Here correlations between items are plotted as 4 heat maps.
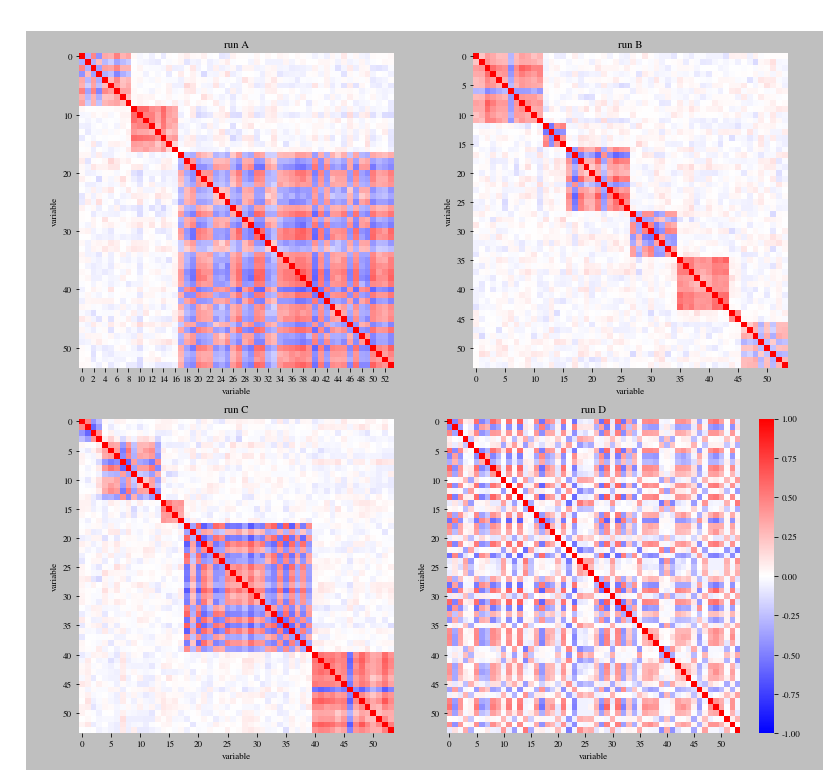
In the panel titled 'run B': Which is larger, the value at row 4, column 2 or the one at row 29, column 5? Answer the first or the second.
the first
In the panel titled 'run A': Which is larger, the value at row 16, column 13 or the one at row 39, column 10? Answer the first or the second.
the first
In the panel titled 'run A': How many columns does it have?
54
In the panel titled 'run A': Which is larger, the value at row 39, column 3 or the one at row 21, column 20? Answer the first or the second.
the second
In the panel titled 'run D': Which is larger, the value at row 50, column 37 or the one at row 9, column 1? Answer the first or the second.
the first
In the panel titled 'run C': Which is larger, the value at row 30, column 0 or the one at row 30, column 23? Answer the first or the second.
the first
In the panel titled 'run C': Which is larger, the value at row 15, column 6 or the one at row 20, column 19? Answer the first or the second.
the first
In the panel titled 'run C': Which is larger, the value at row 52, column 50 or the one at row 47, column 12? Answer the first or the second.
the first
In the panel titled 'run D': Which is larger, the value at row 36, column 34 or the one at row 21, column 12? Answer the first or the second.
the second
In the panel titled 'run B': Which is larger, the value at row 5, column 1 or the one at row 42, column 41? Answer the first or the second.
the second
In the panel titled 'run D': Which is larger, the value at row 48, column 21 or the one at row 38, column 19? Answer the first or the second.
the first
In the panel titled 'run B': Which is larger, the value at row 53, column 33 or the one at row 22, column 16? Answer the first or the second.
the first
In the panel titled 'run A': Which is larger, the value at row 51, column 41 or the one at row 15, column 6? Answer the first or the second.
the first
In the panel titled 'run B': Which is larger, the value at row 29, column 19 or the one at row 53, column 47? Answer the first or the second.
the second
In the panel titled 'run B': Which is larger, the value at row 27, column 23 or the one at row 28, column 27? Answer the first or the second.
the first
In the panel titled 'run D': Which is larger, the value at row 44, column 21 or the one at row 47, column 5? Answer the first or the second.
the first
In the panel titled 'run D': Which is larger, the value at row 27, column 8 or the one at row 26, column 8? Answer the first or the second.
the first
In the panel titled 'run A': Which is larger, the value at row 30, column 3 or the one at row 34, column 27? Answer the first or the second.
the second
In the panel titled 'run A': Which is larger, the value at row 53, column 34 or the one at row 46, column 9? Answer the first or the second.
the first
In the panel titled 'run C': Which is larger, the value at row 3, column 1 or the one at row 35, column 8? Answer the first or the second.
the second
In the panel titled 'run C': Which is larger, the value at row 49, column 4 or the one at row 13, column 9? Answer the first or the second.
the second
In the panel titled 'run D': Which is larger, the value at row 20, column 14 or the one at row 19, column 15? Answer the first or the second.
the first
